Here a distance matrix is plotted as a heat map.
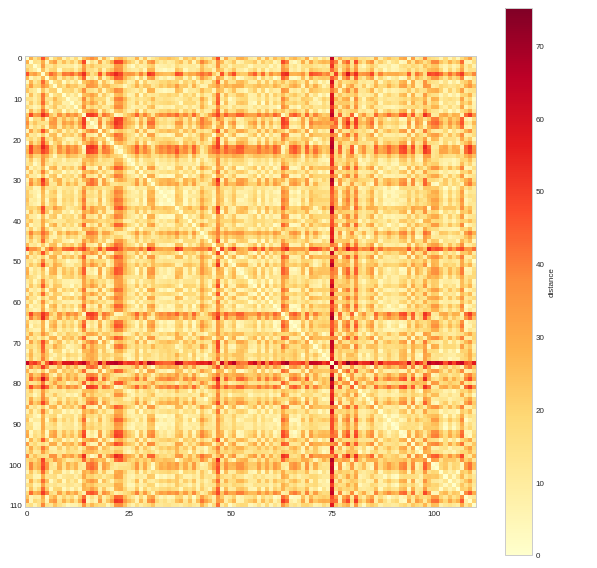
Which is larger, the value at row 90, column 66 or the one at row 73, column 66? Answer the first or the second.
the second
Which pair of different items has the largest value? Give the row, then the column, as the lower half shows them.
79, 75
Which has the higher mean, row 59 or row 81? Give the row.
81
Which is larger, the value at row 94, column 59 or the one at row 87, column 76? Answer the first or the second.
the first
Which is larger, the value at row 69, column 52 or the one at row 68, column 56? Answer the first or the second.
the second
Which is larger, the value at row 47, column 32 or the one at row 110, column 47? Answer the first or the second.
the second
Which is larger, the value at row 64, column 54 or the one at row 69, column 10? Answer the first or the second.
the first
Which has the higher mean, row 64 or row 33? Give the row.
64
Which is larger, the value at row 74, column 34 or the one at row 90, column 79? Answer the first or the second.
the second
